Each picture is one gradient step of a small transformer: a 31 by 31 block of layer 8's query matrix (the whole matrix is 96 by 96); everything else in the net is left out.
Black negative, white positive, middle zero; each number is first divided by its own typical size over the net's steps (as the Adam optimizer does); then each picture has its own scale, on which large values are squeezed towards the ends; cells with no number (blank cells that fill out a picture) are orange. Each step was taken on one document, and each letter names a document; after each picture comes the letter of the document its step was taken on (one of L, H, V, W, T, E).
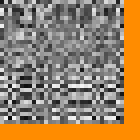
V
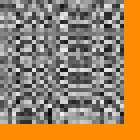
V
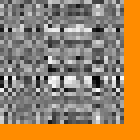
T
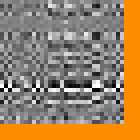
T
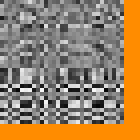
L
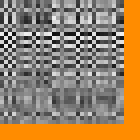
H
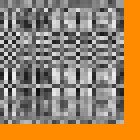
H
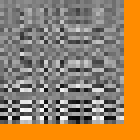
L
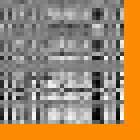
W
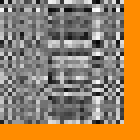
W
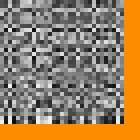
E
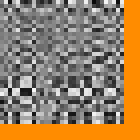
L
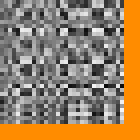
L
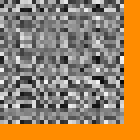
L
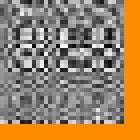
V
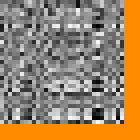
T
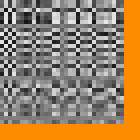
H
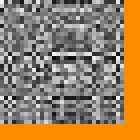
E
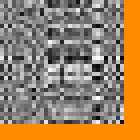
W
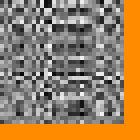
E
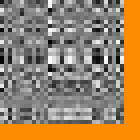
W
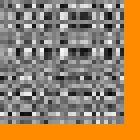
V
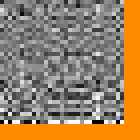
T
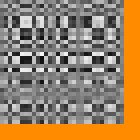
V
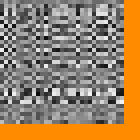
H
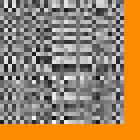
E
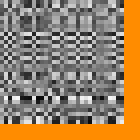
H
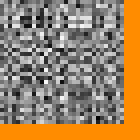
V
